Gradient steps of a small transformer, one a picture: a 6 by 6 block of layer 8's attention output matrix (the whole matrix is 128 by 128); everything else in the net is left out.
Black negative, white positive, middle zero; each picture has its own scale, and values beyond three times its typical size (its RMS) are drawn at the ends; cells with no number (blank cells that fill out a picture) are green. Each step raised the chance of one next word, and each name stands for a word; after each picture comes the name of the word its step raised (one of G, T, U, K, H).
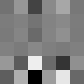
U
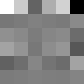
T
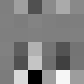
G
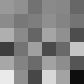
U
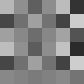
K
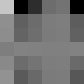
T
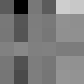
T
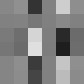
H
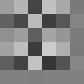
K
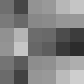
H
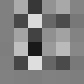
K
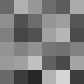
U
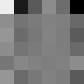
T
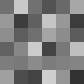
U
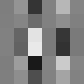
H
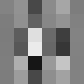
H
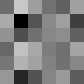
U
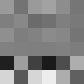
G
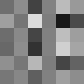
K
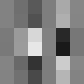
H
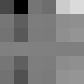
T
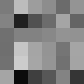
G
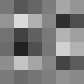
K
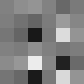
U
